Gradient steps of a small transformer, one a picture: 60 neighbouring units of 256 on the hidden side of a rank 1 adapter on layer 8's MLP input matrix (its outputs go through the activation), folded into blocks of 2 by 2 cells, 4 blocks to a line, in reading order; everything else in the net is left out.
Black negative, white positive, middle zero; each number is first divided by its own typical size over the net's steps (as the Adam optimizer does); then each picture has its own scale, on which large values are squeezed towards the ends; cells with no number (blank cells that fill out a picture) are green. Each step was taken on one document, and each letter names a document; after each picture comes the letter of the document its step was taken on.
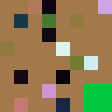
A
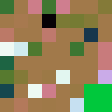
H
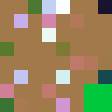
A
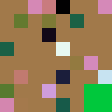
A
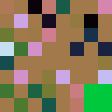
H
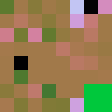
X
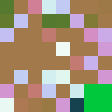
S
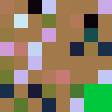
H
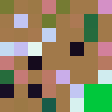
H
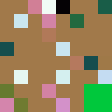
A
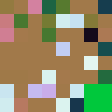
S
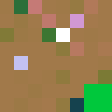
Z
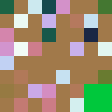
H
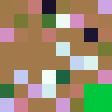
S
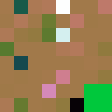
Z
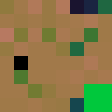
X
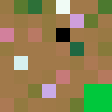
Z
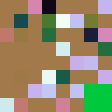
S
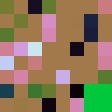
H
